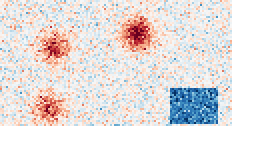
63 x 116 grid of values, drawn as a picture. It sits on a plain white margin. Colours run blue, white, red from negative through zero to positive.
An odd patch, lower than its surroundings, sits in the bottom right. The ninth with the lowest average is the bottom right. Neither half mirrors the other. Three bumps rise from the field.
